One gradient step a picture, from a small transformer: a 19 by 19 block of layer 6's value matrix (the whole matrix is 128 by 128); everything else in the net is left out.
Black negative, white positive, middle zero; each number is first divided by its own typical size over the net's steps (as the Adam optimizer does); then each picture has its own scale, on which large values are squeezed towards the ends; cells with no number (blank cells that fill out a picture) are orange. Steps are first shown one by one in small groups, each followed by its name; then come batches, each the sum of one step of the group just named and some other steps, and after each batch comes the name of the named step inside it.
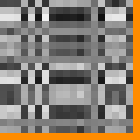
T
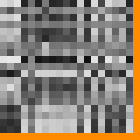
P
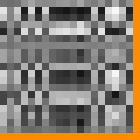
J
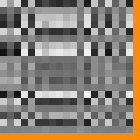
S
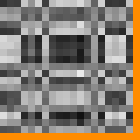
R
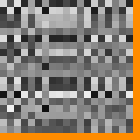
S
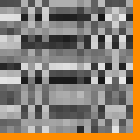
T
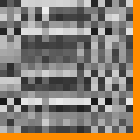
T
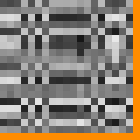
T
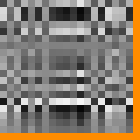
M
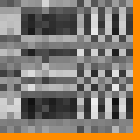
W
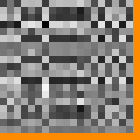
M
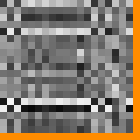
W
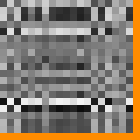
M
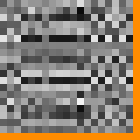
M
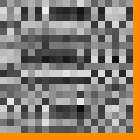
M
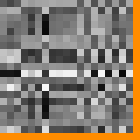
W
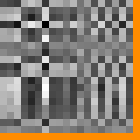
W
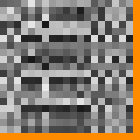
M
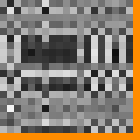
W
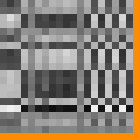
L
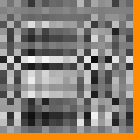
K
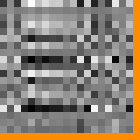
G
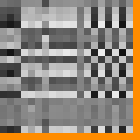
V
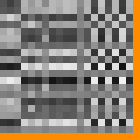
L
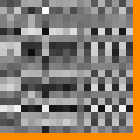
L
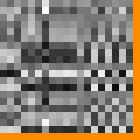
L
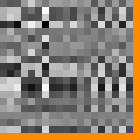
L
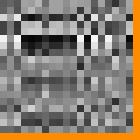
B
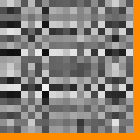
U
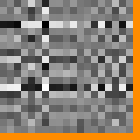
U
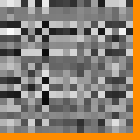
U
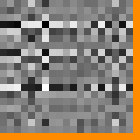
U
